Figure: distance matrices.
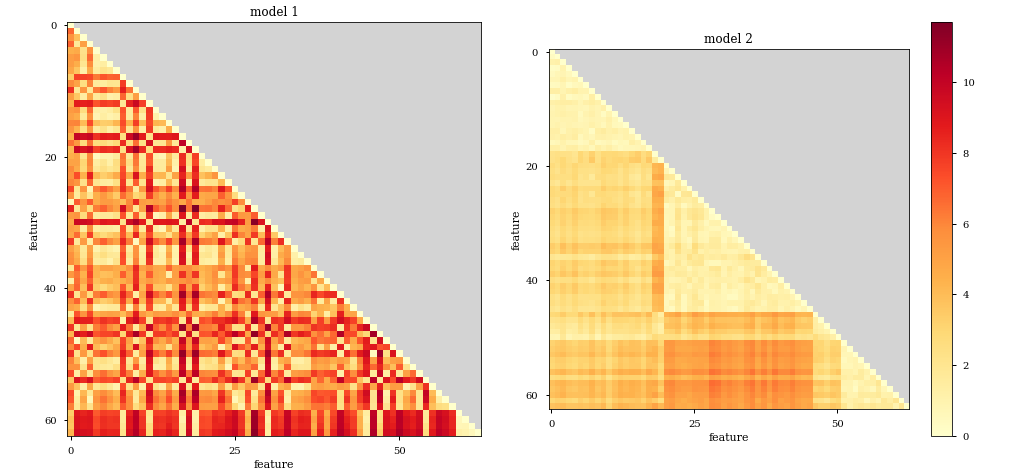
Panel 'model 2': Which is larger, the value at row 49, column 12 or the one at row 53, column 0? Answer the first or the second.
the second
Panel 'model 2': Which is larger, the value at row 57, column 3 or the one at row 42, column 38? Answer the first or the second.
the first
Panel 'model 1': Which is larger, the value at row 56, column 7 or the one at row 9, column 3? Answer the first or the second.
the second
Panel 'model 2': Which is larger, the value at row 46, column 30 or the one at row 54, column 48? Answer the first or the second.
the first
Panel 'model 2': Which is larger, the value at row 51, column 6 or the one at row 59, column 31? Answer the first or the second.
the second
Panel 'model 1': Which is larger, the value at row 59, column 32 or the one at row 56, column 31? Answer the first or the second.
the first
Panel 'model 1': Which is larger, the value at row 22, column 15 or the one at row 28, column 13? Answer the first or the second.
the second
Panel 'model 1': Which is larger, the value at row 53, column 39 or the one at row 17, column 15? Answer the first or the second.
the second
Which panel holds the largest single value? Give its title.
model 1
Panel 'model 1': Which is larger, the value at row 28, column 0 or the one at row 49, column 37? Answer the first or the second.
the first
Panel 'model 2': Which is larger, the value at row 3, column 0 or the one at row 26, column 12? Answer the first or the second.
the second
